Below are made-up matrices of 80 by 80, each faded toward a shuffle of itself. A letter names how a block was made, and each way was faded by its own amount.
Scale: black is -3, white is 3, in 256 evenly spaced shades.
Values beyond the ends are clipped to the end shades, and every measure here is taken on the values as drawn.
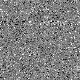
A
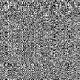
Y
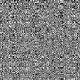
Y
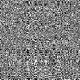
Y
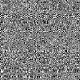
Y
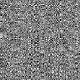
Y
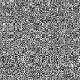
Y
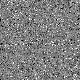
A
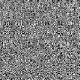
Y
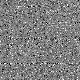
A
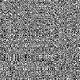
Y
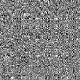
Y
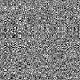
Y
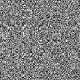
Y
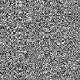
Y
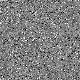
A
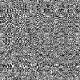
Y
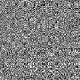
Y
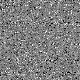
A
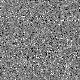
A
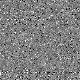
A
